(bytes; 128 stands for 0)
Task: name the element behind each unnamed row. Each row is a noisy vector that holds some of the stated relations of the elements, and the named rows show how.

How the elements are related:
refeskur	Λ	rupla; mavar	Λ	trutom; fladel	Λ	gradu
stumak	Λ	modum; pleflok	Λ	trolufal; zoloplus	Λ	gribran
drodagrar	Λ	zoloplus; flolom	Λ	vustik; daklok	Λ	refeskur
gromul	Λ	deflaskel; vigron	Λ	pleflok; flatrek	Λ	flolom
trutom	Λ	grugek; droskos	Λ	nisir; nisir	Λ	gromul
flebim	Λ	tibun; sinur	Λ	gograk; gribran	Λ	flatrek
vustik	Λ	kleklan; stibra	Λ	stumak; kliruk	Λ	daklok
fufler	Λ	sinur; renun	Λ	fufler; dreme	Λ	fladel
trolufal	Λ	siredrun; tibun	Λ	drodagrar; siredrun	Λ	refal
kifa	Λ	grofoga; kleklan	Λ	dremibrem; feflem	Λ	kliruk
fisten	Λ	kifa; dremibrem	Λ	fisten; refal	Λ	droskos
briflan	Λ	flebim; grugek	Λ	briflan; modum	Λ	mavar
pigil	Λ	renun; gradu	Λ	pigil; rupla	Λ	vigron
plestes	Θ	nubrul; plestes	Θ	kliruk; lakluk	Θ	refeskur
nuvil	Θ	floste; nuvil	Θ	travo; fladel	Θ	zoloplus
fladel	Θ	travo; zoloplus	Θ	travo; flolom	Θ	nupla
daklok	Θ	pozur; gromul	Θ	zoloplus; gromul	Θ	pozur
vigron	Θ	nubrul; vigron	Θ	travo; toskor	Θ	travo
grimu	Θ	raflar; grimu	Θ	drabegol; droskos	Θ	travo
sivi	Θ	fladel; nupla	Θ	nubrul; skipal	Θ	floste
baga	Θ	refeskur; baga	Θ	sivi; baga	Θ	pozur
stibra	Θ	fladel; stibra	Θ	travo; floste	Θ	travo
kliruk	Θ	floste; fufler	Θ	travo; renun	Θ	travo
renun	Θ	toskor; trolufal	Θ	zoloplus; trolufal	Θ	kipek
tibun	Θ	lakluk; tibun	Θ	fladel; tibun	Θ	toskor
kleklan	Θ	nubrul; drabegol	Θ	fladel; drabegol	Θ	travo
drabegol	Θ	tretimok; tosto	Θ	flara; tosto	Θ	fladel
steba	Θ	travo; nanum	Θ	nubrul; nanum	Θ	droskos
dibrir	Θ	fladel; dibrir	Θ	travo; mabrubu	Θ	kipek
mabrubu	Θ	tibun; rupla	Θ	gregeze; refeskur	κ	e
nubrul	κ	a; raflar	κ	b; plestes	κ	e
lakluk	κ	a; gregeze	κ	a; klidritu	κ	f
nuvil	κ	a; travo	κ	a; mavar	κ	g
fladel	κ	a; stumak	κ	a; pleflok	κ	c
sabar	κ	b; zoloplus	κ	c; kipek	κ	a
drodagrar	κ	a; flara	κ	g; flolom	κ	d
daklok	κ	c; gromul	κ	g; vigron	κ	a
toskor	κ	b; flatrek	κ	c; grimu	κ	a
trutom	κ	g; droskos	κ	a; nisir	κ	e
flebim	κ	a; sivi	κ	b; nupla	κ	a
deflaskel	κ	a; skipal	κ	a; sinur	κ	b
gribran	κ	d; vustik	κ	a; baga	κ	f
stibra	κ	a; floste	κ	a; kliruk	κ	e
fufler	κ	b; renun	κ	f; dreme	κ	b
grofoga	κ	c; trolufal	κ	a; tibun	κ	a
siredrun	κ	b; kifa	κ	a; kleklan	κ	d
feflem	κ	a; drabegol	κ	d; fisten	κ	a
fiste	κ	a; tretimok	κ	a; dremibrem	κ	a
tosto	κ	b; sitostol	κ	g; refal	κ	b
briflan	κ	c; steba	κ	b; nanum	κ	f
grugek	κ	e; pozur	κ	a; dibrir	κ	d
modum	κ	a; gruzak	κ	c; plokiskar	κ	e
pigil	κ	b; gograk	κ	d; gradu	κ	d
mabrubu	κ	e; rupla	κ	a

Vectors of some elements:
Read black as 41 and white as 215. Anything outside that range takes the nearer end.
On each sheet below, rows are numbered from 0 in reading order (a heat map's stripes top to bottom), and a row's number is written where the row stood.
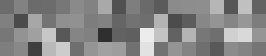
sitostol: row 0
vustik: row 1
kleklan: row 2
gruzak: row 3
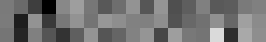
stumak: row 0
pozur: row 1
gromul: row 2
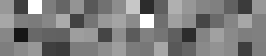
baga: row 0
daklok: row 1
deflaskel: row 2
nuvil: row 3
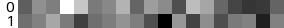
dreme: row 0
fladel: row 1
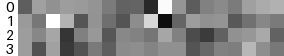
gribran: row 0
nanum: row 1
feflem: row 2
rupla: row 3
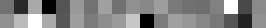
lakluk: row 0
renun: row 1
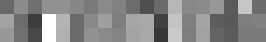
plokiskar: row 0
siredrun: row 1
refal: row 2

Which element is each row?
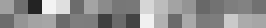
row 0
grofoga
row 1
flolom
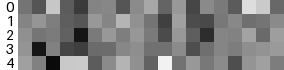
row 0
nupla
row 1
travo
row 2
droskos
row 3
trolufal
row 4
pleflok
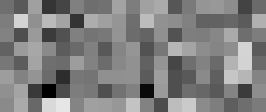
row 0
skipal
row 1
zoloplus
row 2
grimu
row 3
plestes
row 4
nubrul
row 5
vigron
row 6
stibra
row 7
sinur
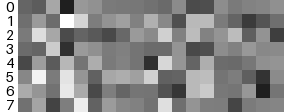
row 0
flebim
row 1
pigil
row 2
kliruk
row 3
drodagrar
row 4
gradu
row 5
fufler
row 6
sivi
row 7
briflan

